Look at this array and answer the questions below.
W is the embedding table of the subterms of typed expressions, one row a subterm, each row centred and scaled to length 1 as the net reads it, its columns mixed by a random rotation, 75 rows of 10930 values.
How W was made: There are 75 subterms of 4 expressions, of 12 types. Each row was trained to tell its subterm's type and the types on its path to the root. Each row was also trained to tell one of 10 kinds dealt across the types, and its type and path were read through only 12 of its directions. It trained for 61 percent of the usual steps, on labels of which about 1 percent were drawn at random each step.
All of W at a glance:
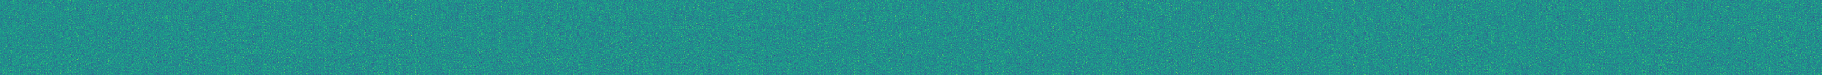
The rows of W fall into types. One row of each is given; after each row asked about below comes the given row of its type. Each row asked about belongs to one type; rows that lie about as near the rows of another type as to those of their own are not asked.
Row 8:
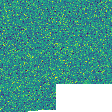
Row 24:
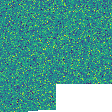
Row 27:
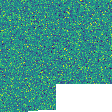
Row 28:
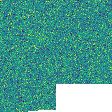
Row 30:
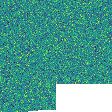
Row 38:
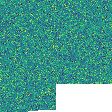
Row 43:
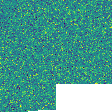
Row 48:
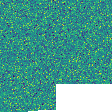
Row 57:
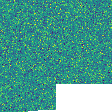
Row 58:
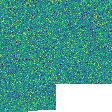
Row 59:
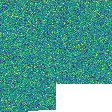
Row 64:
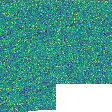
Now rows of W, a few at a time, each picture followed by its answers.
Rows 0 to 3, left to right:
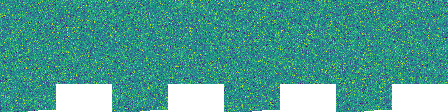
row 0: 27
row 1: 27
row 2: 59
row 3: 30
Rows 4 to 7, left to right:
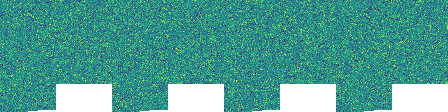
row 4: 58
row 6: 38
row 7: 58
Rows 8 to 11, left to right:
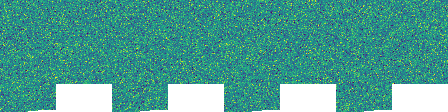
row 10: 57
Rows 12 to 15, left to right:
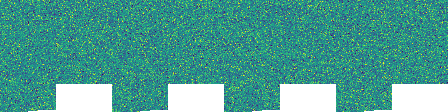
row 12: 30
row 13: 48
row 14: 30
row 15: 43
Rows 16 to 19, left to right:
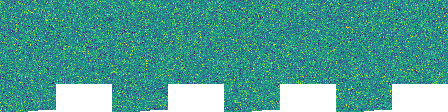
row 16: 48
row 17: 59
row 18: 43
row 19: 48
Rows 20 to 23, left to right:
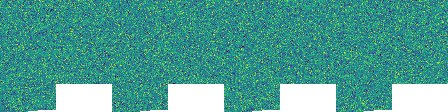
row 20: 64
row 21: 43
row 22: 27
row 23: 58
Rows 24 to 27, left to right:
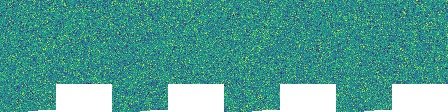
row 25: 64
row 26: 28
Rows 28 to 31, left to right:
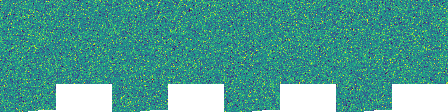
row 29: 64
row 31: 38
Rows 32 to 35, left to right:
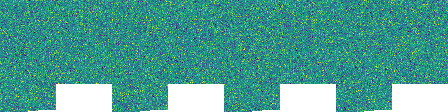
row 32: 43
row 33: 43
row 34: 43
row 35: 30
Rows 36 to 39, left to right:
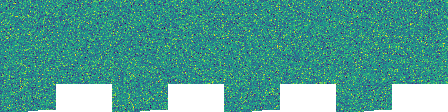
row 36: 28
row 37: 27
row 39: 58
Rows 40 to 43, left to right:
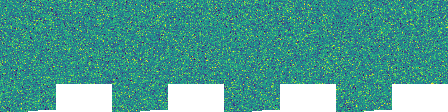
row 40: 57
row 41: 27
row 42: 38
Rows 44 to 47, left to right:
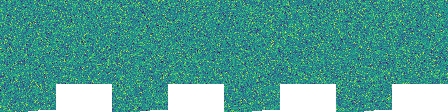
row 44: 24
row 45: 58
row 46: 24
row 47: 8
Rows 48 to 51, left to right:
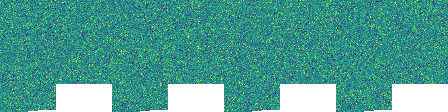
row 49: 38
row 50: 8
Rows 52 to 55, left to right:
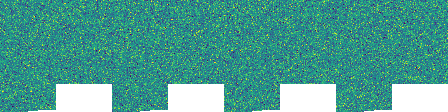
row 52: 30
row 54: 48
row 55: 48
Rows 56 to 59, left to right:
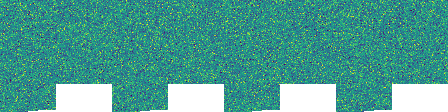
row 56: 59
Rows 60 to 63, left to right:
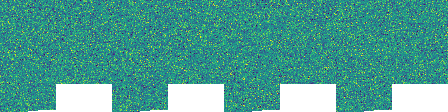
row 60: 58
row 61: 59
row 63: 8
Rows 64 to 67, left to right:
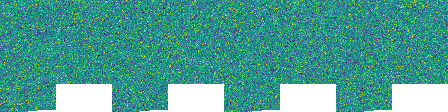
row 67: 64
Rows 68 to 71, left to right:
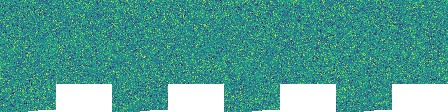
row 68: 30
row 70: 27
